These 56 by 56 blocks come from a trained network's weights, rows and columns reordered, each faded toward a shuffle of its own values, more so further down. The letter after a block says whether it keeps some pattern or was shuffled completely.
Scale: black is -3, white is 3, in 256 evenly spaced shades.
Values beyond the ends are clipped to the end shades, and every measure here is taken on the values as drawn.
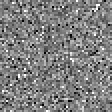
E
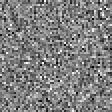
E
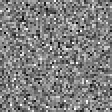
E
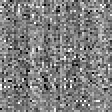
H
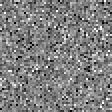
E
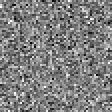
H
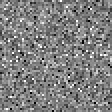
E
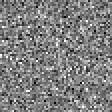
E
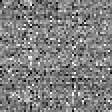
H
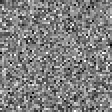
E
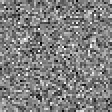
H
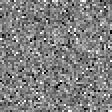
E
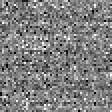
H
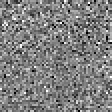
H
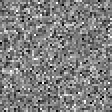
E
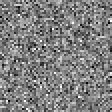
E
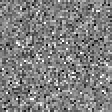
E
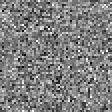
H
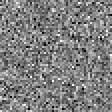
E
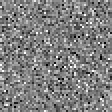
E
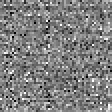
H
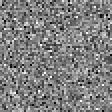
E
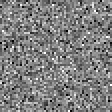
E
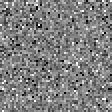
E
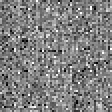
H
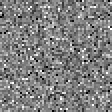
E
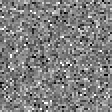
E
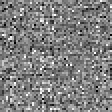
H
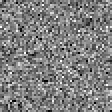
E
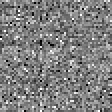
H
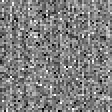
H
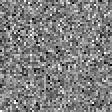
E
